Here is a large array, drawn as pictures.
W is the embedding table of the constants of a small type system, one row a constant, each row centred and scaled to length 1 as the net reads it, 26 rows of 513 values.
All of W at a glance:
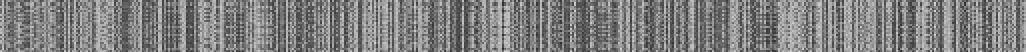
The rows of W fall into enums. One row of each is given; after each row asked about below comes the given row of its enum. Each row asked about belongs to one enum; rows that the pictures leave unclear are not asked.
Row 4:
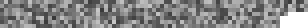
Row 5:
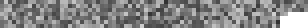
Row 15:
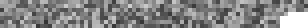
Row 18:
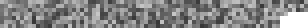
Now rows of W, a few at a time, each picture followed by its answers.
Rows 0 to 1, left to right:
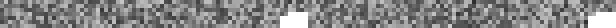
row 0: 4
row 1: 5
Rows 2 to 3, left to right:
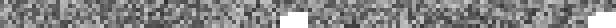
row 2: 5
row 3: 15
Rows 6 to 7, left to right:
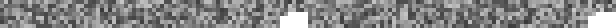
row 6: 4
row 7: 18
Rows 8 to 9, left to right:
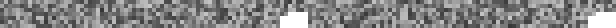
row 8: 4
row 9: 18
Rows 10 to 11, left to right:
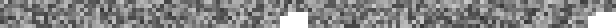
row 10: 4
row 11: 15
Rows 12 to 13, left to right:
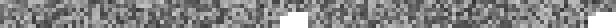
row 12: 18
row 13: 5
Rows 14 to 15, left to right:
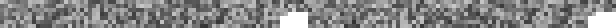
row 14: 18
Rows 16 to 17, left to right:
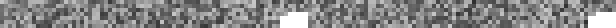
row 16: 18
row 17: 5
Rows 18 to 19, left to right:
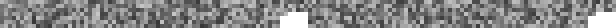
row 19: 4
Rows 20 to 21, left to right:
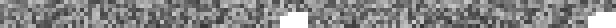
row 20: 18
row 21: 15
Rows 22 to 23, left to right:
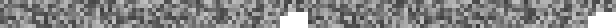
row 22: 4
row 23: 4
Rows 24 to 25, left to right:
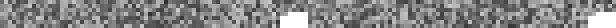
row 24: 5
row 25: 18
